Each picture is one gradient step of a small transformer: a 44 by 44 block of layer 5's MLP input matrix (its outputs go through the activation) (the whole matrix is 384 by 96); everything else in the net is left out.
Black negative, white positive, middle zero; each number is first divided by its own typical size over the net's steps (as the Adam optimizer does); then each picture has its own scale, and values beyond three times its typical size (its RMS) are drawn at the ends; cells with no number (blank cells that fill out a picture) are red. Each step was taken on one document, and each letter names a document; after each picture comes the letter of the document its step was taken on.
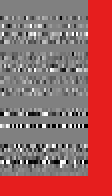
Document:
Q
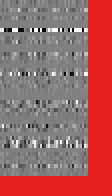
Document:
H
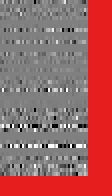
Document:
H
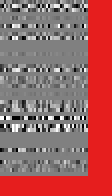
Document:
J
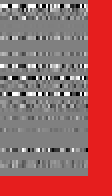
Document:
J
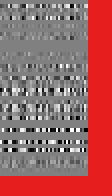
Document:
J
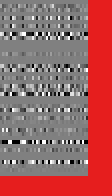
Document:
J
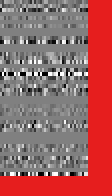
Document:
Q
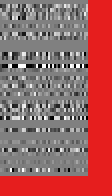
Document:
J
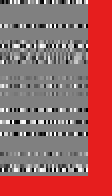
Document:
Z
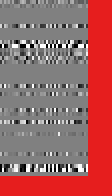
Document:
Z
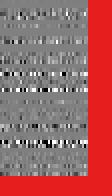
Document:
H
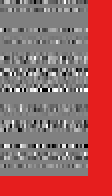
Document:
H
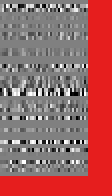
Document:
J
